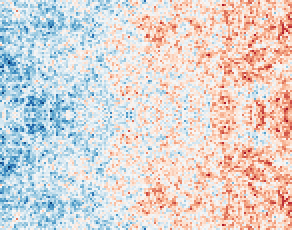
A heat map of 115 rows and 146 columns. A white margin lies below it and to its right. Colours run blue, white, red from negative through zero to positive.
Mirror symmetry: top to bottom. Stripes: none. Slope: up to the right. Average level on the scale: 50%.
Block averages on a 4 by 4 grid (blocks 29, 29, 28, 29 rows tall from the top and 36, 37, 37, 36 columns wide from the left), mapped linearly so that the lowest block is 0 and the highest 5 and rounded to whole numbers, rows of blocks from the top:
0245 | 0235 | 0235 | 0245
